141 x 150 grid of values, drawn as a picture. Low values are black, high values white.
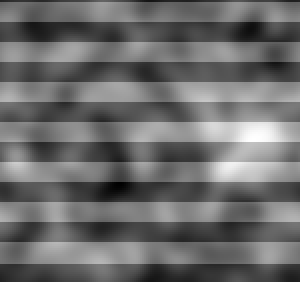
No lone cell stands out from its neighbours. The middle right is the ninth with the highest average. One bump rises in the middle right. Horizontal stripes repeat 7 times down the table. On average the colour sits 40% of the way up the scale.
